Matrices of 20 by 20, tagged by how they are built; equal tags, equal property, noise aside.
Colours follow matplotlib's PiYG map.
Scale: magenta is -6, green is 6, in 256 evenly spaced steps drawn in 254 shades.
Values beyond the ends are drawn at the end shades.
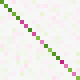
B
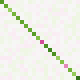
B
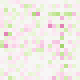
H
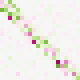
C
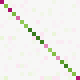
B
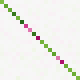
B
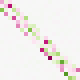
C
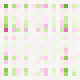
H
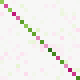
B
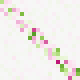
C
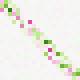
C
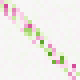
C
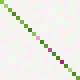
B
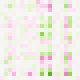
H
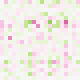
H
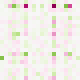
H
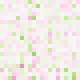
H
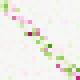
C
